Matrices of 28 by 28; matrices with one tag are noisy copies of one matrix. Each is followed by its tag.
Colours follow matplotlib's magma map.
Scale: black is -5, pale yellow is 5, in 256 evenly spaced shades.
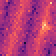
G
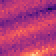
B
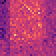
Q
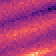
B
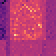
Q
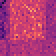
Q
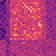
Q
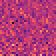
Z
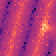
G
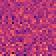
Z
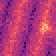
G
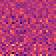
Z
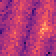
G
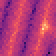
G
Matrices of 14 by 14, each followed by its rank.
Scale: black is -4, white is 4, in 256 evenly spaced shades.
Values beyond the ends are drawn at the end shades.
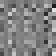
two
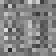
three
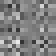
two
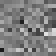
three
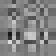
two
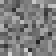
full rank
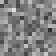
full rank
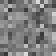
three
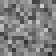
full rank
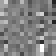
three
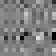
two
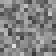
full rank
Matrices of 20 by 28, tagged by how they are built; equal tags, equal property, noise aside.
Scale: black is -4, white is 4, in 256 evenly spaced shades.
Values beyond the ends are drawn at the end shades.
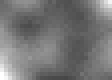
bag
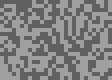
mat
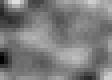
bag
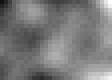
bag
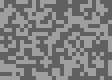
mat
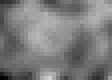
bag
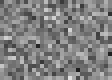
mat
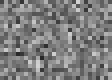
mat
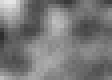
bag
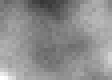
bag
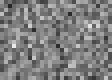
mat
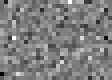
mat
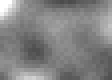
bag
